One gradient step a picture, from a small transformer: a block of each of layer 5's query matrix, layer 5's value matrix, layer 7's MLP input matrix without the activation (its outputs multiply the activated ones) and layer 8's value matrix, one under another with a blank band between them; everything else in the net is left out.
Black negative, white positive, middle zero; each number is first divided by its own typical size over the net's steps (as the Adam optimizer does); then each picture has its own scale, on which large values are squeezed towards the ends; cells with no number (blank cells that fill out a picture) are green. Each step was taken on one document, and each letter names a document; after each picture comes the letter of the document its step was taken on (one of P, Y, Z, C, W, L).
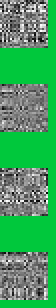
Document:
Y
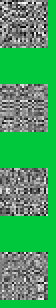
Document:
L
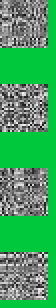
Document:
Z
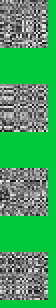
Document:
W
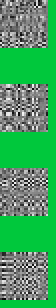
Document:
W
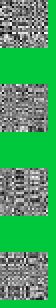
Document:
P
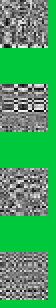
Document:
W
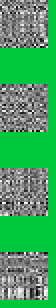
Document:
Y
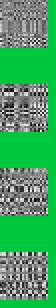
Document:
Z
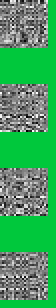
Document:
P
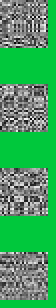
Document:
Z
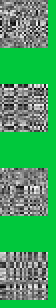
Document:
Z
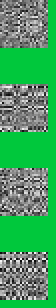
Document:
W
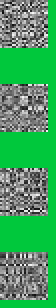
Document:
W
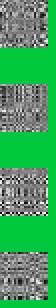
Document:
Y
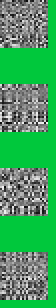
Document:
W
